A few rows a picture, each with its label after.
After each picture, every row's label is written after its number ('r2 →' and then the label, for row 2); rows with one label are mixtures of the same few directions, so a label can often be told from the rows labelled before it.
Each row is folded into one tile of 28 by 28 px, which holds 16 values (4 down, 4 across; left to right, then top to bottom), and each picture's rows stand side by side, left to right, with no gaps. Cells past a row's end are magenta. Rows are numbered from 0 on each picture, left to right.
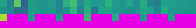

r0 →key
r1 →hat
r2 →hat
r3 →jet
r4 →key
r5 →hat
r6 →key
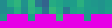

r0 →hat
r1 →hat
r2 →jet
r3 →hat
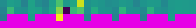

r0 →jet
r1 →hat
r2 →jet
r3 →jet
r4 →jet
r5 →jet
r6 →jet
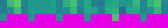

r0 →hat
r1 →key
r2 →hat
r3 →hat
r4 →jet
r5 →hat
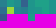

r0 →jet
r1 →hat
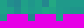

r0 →hat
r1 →key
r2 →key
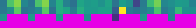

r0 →hat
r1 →hat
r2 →hat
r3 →key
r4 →jet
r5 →hat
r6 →jet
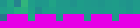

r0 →key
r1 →jet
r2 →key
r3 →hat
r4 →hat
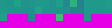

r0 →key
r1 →jet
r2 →key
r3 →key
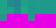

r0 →hat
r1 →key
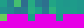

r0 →key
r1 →hat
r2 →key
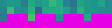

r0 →jet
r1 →jet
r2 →hat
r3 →key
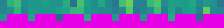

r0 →hat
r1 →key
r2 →key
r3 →key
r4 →hat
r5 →hat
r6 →jet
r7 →jet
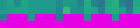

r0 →key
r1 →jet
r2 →jet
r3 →hat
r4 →hat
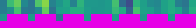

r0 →hat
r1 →hat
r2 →key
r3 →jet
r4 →hat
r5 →hat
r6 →hat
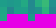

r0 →jet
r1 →hat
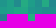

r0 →key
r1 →key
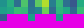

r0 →key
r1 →hat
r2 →hat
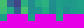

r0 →hat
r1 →hat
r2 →jet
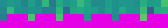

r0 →jet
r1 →key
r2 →jet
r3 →hat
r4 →jet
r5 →jet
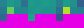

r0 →jet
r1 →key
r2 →jet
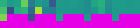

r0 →jet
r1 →jet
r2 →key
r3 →hat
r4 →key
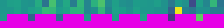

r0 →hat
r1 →key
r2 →key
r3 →hat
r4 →hat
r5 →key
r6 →jet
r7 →key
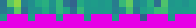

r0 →hat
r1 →hat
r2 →hat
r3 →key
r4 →hat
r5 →key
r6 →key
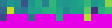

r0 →jet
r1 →key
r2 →jet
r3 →jet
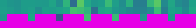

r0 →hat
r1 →jet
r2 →key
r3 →jet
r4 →key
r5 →hat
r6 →hat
